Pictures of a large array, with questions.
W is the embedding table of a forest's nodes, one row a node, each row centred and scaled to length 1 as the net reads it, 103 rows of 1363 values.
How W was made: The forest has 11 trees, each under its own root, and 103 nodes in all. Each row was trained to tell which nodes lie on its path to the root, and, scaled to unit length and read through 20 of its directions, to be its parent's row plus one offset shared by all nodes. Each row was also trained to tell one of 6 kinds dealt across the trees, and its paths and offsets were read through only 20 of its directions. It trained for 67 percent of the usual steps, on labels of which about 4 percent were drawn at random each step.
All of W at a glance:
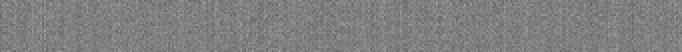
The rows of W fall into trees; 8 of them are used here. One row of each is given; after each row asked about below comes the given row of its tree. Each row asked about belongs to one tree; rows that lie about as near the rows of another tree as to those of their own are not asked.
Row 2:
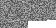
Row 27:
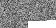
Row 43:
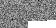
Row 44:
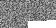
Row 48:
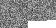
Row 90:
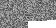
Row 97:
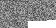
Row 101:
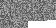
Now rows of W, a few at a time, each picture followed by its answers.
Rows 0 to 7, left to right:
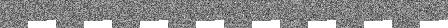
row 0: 97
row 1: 2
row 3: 48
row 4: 48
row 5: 43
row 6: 44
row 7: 90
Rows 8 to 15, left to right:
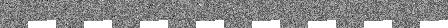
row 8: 43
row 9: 44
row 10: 43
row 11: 43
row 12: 90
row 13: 101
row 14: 101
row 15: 97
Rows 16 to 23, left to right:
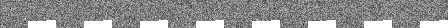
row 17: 2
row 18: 43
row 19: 90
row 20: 44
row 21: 27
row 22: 90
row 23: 2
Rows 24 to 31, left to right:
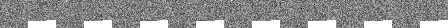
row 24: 97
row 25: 44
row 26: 101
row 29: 44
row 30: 101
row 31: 44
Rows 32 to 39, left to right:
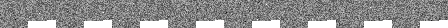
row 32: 97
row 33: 97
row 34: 44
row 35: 43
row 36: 43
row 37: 90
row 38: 27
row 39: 27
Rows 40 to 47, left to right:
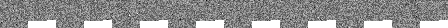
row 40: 90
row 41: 90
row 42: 27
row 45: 44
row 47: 48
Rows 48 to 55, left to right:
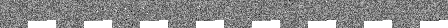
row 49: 43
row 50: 48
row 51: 48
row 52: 44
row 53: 27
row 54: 44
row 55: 27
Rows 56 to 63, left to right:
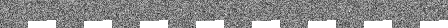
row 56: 27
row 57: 43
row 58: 90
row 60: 97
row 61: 2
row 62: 90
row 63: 2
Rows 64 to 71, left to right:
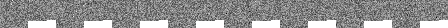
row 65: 27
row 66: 97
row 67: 27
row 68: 48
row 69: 44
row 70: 48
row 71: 97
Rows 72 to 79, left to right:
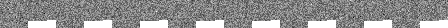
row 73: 44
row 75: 44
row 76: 44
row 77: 90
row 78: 43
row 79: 48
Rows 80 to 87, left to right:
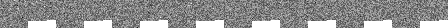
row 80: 43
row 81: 27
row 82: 43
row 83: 27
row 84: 44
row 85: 27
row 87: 2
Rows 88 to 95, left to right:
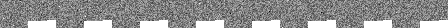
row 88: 97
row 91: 97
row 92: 43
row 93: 43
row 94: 97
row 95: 27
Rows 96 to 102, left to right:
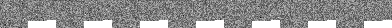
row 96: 48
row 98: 48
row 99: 97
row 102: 43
